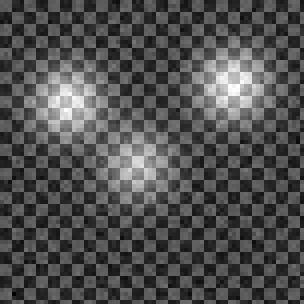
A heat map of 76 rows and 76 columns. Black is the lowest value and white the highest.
Average level on the scale: 30%. Odd rows or columns: none. Bumps: three.
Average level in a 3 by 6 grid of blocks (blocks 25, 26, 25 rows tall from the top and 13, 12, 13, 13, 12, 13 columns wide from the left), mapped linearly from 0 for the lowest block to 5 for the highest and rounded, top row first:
1 3 1 1 5 2 | 1 4 5 2 2 1 | 0 0 0 0 0 0
